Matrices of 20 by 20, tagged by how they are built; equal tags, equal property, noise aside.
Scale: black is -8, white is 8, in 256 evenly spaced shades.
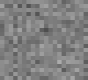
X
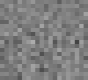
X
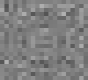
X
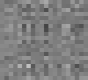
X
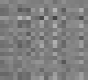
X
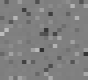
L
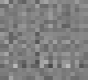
X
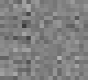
X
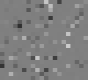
L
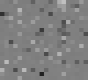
L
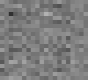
X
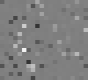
L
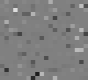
L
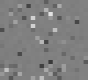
L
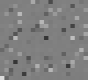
L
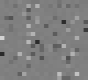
L
